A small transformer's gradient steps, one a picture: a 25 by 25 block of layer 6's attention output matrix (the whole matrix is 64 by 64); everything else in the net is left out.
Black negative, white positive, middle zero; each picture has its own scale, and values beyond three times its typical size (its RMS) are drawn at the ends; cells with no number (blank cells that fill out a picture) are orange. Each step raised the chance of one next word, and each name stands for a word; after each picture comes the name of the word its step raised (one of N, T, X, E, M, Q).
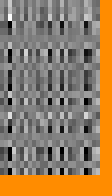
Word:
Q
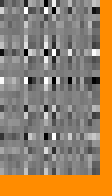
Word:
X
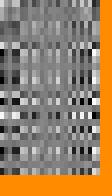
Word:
Q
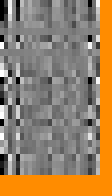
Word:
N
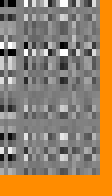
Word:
X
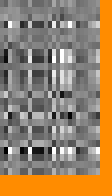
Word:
Q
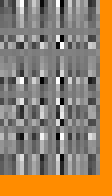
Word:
N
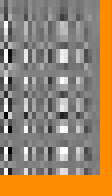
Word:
Q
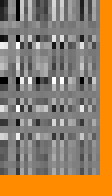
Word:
N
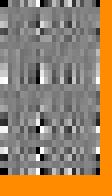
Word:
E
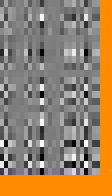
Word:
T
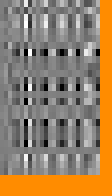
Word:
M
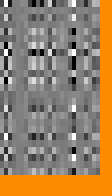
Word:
X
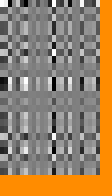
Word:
X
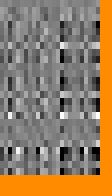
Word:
Q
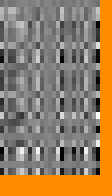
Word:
Q
